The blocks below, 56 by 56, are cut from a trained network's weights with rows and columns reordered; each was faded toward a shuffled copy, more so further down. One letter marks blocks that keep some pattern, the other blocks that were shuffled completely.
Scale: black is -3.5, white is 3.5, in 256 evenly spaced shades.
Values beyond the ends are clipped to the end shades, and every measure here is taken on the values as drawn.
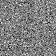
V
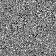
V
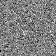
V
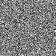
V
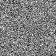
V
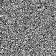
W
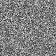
W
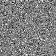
V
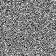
W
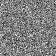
W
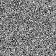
V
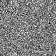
W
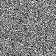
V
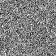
V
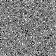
V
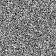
W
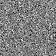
W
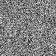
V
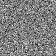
W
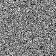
W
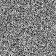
W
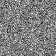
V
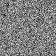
W
